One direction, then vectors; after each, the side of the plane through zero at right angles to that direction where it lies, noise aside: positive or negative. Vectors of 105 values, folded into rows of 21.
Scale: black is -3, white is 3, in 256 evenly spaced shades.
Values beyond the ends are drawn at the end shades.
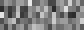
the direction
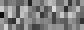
negative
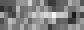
positive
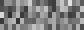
positive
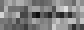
positive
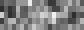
positive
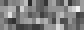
negative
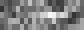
positive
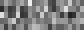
positive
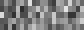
positive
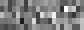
positive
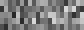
positive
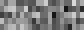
negative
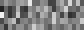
positive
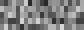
negative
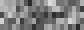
negative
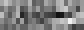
positive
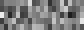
positive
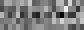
positive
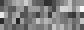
positive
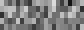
negative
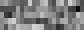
positive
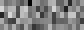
negative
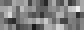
negative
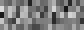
negative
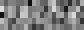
negative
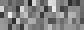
negative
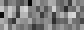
negative
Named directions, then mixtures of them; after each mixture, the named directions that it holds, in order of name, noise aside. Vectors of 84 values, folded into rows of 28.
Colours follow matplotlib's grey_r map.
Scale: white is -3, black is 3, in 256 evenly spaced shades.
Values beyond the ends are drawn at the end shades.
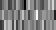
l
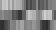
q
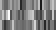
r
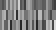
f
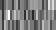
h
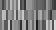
f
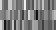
l, r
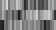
l, q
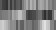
q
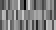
f, l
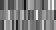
h, l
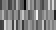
l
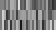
f, h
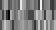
r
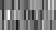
h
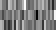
l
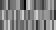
f, l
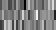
l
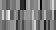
l, r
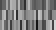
f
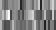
r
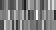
h, l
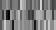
r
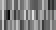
h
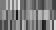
f, q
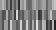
f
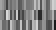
f, r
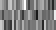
l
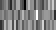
l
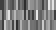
h, l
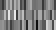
f, h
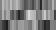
q, r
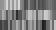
f, q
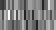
f, h
